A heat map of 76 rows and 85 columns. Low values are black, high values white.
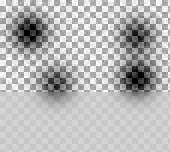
Mirror symmetry: none. Histogram: skewed, a long tail of low values. Seam: horizontal, 60% of the way down, the bottom part calmer. Average level on the scale: 70%. Dips: four.
